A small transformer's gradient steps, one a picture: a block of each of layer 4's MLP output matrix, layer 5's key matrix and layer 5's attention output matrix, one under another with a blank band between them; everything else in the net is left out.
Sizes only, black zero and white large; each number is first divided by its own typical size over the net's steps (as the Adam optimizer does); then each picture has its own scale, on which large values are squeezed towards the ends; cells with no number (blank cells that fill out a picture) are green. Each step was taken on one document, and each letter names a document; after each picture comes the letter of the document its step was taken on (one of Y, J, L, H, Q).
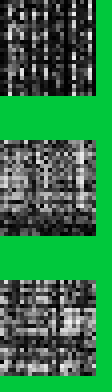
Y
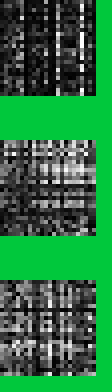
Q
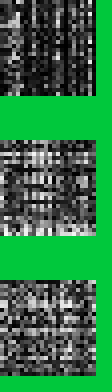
Y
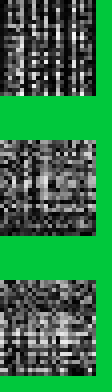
Y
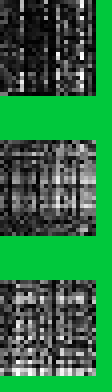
Q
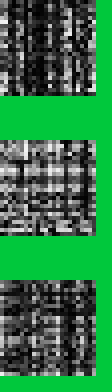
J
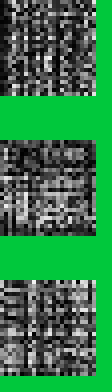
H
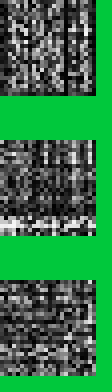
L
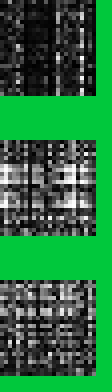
Q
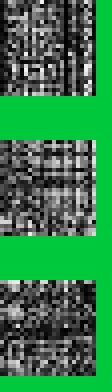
L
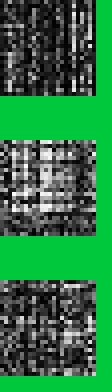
Y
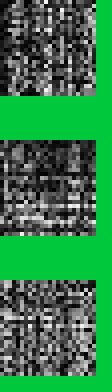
H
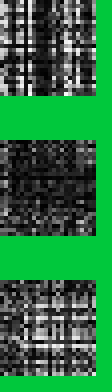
J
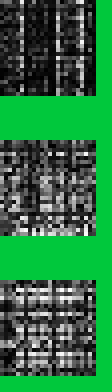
Q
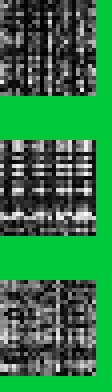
J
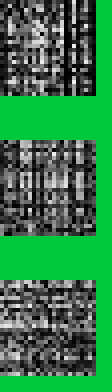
L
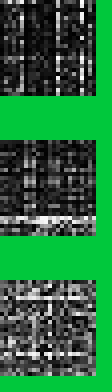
Q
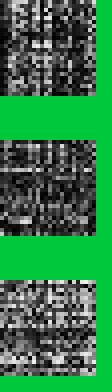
H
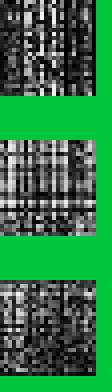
L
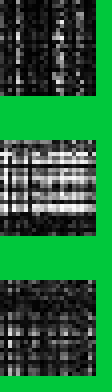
Y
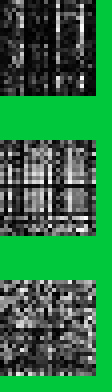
Q
